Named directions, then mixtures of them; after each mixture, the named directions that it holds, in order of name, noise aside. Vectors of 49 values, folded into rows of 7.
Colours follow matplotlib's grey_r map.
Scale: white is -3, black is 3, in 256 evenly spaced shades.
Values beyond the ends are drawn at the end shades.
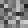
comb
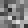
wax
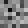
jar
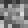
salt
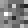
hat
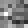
hat, wax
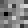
hat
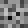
jar, wax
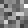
comb, hat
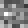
hat, salt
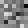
comb, hat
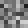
comb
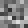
wax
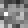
hat, salt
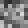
salt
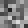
wax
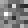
hat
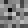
jar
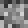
salt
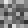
jar, salt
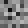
jar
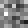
comb, hat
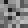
jar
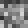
salt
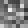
jar, salt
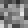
salt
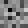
jar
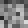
comb, salt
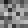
jar, salt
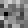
hat, salt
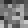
comb, salt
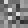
comb, jar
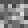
hat, salt
